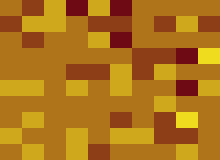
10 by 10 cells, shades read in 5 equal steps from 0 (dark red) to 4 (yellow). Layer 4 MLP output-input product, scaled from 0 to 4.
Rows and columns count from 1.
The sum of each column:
21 22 22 20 19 17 19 18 19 22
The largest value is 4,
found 2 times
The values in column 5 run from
1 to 3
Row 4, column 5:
2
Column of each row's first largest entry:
3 2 5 10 6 1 8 9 1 2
